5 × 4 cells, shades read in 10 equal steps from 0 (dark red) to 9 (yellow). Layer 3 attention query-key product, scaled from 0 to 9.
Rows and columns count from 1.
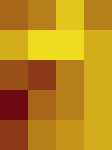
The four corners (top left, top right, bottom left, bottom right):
4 5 2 7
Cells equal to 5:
5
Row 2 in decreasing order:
9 9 7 7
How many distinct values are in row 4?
4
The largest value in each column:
7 9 9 7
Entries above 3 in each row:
4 4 2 3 3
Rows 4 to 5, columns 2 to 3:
4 5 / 5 6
